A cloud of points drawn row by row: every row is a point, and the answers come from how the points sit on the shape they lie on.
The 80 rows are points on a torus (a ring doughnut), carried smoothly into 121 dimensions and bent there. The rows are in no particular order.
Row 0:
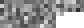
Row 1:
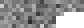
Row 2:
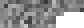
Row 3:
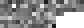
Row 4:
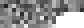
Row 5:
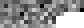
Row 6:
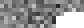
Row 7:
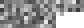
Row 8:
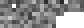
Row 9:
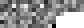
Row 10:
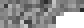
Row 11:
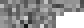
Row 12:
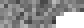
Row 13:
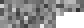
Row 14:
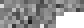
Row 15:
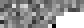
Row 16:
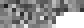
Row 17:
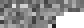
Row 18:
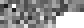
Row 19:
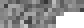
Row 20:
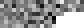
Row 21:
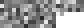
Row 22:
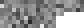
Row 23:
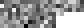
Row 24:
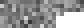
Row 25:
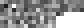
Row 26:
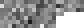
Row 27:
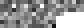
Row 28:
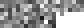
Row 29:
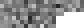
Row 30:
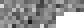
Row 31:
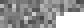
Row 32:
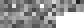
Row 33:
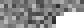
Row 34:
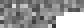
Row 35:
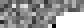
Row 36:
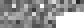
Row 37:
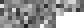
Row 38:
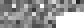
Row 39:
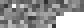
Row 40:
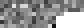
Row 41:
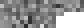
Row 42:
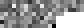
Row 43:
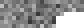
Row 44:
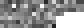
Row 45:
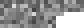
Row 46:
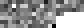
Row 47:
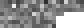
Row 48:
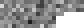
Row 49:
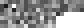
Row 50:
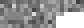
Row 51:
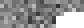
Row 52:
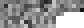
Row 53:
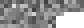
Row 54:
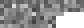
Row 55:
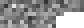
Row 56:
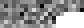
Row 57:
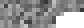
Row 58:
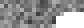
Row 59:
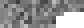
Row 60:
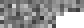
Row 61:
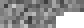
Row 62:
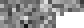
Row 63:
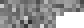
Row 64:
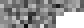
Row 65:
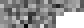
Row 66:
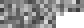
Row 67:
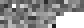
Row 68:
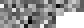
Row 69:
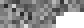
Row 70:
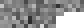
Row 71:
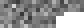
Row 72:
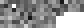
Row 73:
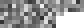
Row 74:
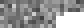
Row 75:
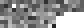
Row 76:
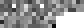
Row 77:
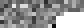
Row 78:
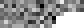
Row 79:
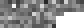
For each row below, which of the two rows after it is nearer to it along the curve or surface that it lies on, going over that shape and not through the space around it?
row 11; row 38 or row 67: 38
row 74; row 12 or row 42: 42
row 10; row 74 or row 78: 78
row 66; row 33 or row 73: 73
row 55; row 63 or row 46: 46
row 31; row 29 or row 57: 29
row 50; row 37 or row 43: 37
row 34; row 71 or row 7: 7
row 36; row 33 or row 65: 65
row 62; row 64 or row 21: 64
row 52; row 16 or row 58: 58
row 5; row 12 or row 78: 78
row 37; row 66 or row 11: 66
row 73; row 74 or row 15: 15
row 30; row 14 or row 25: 14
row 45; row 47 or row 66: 47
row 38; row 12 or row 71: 71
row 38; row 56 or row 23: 23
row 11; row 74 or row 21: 74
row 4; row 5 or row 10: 5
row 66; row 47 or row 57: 47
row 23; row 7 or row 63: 7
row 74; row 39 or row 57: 39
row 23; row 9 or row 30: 30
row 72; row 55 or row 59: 59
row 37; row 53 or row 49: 53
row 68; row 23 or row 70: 23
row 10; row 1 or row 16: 1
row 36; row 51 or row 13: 13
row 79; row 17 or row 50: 50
